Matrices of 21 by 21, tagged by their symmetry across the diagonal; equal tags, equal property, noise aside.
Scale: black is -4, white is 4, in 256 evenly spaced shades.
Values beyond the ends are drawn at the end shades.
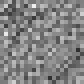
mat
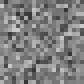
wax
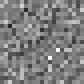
mat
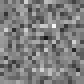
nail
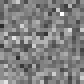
nail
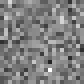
nail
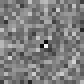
mat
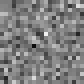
wax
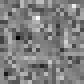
wax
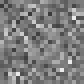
mat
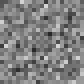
mat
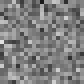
wax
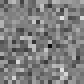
nail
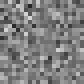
wax
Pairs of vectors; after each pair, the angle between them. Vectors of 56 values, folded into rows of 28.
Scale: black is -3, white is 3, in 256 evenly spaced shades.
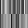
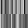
nearly opposite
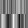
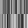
partly aligned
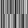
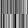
nearly parallel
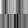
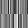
partly opposed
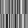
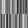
partly aligned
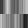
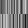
partly aligned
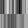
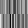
orthogonal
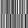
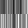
orthogonal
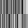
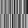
partly opposed
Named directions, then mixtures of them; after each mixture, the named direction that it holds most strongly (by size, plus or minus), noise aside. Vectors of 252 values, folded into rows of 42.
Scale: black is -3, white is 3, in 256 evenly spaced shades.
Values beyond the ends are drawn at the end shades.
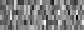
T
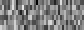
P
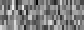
P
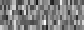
P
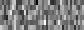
P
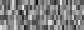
P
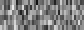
P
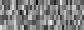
P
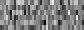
T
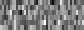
P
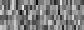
P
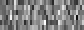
T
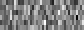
T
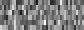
P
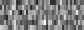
P
